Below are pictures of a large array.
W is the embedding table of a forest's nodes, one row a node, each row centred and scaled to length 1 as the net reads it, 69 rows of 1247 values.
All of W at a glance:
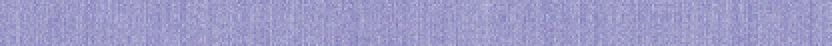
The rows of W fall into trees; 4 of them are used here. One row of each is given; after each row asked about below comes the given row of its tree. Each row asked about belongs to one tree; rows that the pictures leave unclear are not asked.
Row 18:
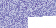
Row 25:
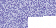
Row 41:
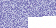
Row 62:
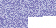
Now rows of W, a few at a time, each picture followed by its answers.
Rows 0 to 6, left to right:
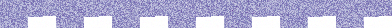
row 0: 18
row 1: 18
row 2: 62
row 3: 25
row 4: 18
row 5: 18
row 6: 41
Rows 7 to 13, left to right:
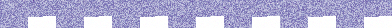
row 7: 41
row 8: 41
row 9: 41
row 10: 18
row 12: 18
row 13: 41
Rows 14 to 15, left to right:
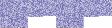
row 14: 18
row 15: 18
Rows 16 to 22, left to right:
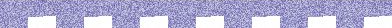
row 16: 25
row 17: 41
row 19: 62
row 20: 41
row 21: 25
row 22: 25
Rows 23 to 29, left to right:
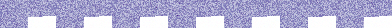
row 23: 41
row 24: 25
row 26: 41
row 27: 25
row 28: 41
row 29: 25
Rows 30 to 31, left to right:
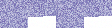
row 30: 25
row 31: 41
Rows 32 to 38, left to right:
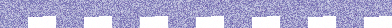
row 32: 41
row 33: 62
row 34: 18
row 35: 25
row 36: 41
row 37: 62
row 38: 62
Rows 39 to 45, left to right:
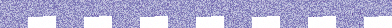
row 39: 25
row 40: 62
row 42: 25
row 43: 18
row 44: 41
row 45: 18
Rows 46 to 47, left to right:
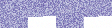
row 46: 25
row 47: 18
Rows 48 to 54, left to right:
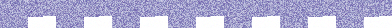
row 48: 62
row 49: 41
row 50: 18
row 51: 41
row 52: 25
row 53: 18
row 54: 25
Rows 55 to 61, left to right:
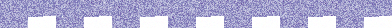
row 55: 25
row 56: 62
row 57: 18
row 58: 62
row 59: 62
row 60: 62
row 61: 25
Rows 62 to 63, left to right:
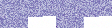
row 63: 18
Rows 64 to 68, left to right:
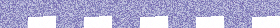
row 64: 25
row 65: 25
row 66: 25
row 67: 18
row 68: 18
